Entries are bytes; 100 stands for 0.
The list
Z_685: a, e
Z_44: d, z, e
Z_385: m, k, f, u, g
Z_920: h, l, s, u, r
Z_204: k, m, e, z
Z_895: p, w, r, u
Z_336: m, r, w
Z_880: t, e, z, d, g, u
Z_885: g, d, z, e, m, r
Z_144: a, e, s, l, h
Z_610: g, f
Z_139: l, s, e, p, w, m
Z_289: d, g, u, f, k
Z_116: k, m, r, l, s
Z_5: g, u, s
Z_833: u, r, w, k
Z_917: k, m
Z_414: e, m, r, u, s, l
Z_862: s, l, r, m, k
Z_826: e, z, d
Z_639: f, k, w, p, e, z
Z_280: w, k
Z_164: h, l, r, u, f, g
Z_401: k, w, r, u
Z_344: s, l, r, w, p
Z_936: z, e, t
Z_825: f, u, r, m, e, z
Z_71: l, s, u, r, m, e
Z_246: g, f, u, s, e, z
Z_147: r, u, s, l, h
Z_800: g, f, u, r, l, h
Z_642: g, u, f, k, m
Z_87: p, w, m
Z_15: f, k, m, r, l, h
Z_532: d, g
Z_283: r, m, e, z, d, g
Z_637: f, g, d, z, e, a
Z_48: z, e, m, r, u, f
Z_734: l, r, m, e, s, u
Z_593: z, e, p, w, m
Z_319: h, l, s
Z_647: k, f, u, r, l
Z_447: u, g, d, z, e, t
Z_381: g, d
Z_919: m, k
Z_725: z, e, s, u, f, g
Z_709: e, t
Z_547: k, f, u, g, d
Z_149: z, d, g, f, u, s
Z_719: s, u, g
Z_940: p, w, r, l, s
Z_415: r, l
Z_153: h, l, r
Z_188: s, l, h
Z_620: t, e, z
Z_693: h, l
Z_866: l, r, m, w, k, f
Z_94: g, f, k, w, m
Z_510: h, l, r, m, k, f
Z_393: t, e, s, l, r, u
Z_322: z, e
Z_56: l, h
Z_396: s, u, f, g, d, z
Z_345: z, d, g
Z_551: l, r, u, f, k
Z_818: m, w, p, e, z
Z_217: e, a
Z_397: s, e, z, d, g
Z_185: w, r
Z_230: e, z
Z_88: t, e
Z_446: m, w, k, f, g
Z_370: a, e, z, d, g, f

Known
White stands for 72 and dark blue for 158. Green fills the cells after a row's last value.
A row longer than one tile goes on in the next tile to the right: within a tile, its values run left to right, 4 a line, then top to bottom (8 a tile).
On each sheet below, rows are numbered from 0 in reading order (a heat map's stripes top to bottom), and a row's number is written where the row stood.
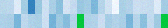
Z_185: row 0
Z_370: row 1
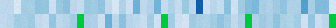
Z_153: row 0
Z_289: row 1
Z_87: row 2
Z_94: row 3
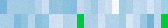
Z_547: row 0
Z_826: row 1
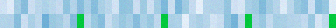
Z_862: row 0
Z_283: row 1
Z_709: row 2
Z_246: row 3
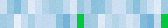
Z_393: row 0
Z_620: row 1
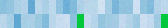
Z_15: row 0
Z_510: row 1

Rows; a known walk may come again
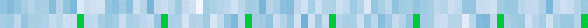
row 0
Z_642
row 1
Z_319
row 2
Z_826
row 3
Z_833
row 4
Z_734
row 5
Z_936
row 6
Z_48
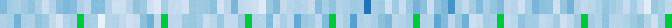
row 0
Z_647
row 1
Z_88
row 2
Z_920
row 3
Z_862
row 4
Z_336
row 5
Z_917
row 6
Z_510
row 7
Z_396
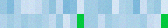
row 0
Z_637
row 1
Z_5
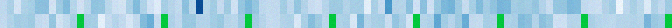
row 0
Z_164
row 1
Z_620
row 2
Z_818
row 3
Z_593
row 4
Z_381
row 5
Z_116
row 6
Z_547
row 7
Z_397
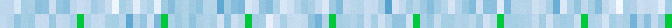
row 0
Z_153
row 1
Z_144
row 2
Z_94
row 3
Z_393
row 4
Z_345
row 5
Z_246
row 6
Z_149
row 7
Z_370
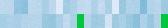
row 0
Z_719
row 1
Z_415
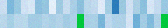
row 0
Z_414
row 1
Z_185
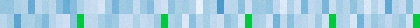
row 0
Z_15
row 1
Z_693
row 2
Z_885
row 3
Z_289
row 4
Z_532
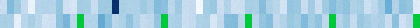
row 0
Z_709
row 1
Z_446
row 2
Z_230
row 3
Z_283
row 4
Z_610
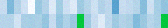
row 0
Z_217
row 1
Z_940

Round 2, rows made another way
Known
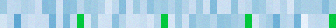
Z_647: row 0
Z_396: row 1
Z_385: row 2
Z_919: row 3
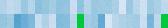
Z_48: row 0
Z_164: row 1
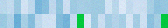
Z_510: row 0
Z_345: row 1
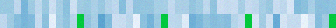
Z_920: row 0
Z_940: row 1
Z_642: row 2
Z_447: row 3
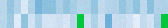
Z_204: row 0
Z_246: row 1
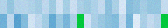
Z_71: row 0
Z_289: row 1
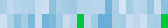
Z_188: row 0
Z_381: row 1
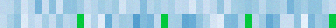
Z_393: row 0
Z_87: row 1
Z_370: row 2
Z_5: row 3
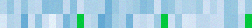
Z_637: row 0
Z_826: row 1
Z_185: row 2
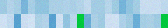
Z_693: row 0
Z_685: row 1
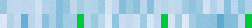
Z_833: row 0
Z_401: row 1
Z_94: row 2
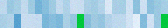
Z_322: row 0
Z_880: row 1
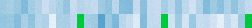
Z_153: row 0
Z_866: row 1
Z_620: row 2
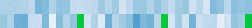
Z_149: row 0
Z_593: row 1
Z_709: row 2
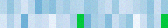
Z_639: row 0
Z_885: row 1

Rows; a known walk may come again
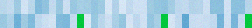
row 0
Z_510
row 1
Z_532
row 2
Z_647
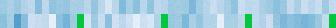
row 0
Z_940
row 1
Z_230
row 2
Z_153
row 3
Z_917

